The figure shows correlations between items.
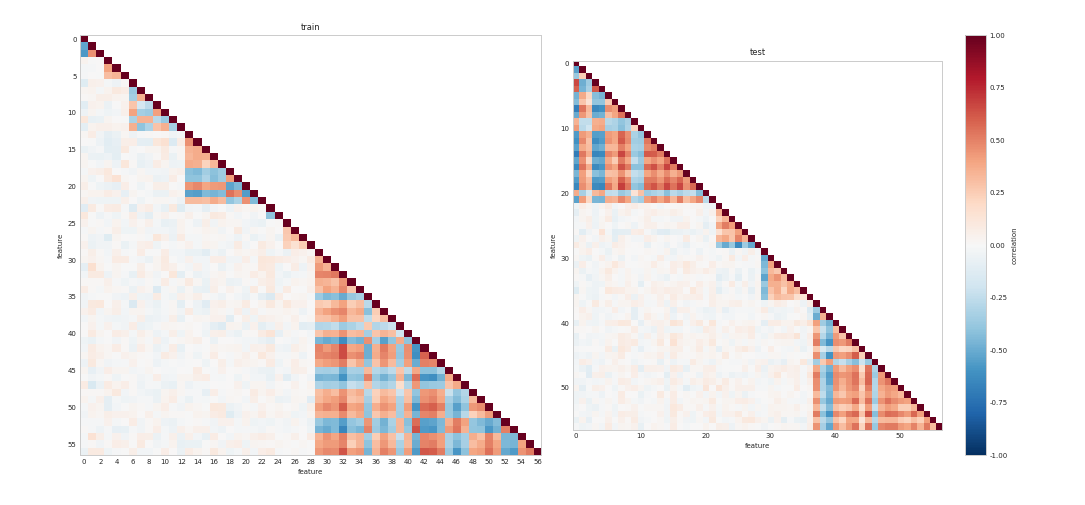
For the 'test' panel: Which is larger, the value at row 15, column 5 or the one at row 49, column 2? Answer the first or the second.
the first
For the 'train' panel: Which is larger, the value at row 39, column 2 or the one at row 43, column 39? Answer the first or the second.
the first
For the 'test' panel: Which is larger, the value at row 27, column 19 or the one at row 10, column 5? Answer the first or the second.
the first
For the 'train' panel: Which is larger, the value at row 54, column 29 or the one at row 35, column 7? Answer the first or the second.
the first
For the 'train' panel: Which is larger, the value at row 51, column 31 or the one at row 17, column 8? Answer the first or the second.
the first
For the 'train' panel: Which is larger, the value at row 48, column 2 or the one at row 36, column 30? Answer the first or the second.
the second
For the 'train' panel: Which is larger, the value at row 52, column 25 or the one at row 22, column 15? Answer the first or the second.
the second
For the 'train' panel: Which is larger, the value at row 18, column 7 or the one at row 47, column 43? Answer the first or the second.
the first
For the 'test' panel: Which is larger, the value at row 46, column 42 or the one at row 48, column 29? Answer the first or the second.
the second
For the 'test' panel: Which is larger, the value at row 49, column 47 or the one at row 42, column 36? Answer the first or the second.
the first
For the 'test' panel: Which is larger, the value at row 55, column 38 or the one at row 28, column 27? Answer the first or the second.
the first
